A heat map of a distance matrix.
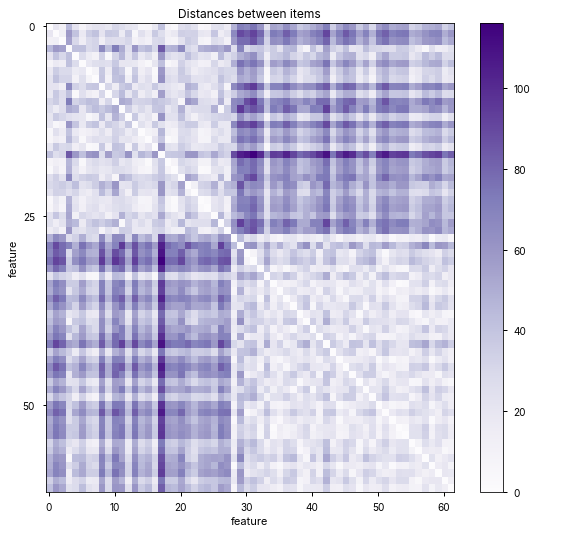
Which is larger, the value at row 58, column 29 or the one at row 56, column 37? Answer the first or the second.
the first
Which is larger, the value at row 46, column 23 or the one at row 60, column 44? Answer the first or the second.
the first
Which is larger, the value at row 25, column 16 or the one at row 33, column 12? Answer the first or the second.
the first
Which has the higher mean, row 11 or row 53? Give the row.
11
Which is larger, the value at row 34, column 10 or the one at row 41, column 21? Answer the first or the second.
the first
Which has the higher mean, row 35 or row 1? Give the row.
1
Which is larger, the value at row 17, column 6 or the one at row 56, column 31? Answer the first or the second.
the first
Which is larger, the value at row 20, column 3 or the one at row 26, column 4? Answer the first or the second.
the first
